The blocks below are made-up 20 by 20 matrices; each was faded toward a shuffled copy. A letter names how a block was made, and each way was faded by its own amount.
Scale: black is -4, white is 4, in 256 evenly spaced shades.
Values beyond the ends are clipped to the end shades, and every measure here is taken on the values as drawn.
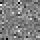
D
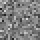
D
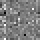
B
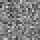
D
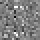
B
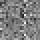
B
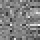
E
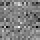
E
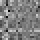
E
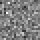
D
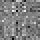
E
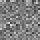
E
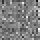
B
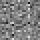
B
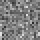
D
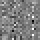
B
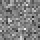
D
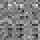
E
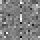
B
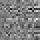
E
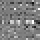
E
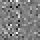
B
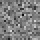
D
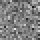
D
